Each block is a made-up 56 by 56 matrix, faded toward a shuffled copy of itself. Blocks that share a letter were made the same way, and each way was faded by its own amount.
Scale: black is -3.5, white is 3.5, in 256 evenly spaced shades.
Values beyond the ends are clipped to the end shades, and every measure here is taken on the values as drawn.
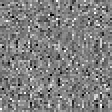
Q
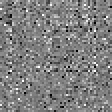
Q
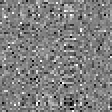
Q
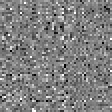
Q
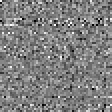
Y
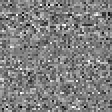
Y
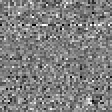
Y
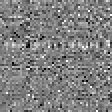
Q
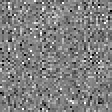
Q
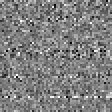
Y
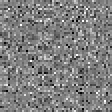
Q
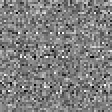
Y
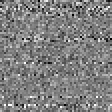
Y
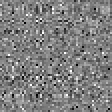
Q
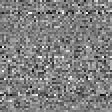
Y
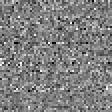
Y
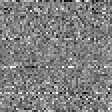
Y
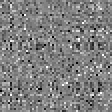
Q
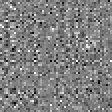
Q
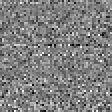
Y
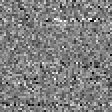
Y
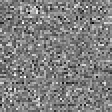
Y
